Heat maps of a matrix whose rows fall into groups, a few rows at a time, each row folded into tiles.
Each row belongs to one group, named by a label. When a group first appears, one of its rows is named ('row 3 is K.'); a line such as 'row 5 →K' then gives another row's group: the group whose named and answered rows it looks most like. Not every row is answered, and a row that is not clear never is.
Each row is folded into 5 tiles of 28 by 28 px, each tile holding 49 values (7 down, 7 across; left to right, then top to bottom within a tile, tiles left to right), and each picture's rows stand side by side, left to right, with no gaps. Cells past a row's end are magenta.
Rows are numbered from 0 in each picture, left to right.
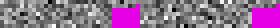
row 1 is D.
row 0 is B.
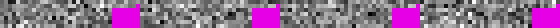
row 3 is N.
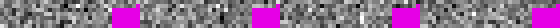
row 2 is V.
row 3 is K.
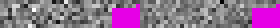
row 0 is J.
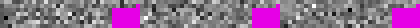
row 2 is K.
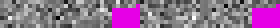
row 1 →K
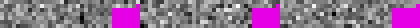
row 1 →D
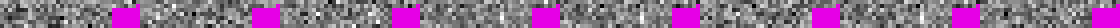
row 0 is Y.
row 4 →V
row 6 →V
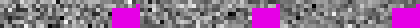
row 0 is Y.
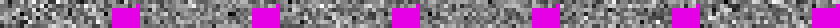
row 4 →N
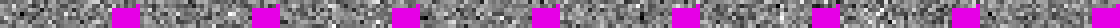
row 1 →B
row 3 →J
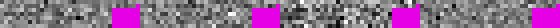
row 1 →B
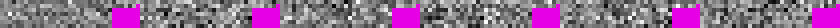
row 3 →Y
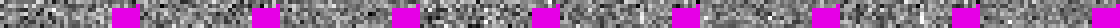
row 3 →Y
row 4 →V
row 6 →V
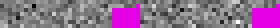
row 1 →N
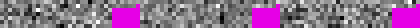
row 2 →Y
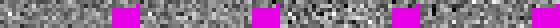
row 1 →K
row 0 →K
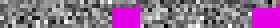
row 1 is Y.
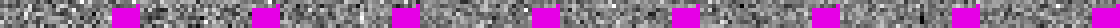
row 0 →D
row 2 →V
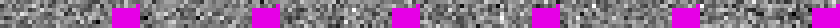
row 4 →K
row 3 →V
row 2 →Y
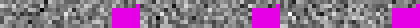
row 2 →K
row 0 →N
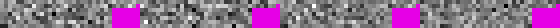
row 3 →K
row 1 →N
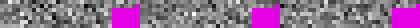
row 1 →K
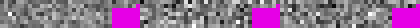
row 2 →B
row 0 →K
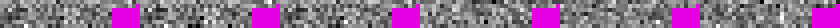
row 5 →V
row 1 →Y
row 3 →J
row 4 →N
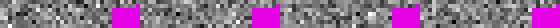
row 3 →J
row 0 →J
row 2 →B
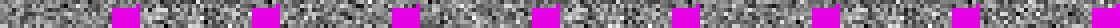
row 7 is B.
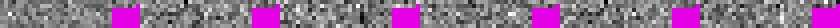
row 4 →N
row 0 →K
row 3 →B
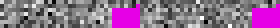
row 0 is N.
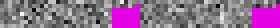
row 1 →V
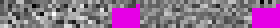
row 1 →D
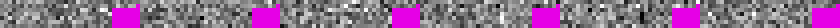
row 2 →D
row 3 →V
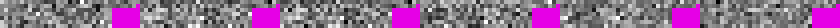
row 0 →D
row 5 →D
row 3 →Y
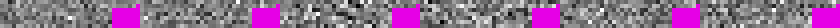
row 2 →D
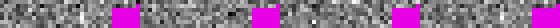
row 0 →V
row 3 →V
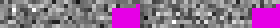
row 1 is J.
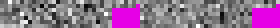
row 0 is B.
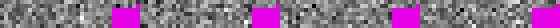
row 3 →N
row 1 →D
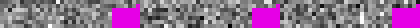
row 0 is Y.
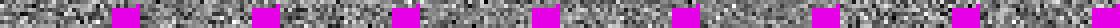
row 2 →Y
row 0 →N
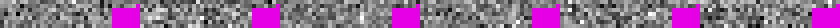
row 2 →V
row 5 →Y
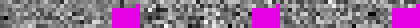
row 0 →J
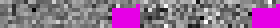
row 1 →Y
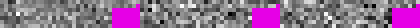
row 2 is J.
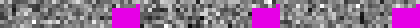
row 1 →Y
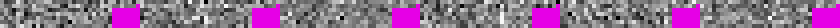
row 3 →V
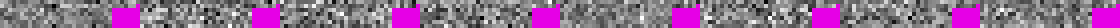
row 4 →V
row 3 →Y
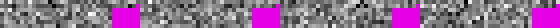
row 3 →N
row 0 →B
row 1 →B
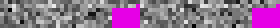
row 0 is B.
